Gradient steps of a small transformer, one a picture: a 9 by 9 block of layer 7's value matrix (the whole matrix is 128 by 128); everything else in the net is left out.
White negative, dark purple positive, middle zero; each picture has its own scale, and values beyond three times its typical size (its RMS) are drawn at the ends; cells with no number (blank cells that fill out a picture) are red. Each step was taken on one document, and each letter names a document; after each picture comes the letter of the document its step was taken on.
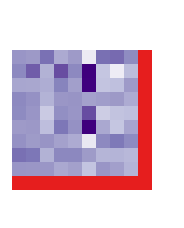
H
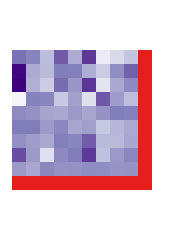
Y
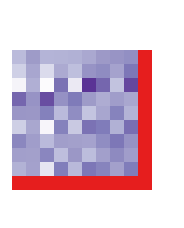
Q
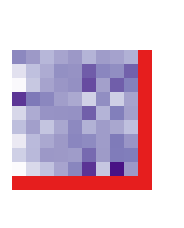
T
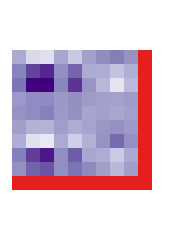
H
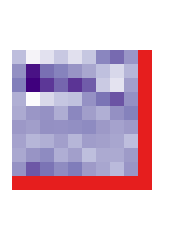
H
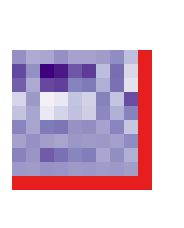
Q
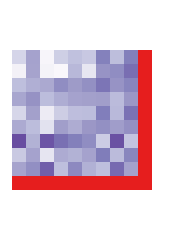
Q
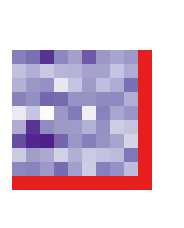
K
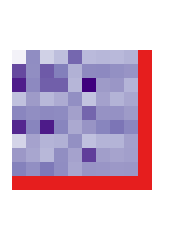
K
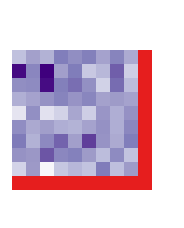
Q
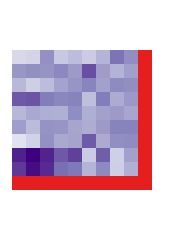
H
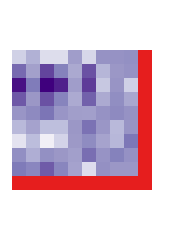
K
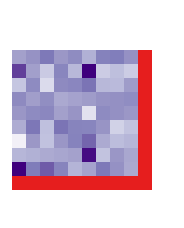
K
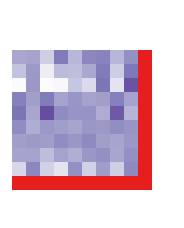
Q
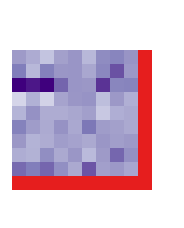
T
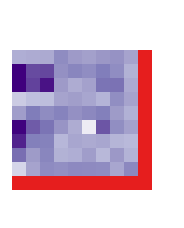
T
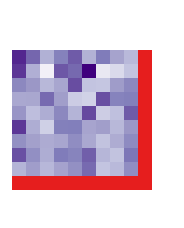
Y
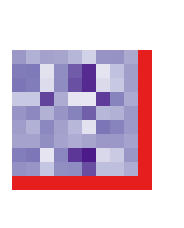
Y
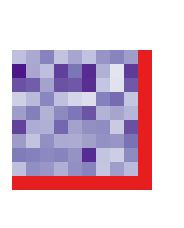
Y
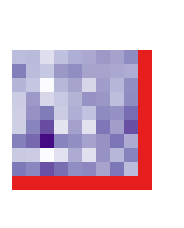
Q
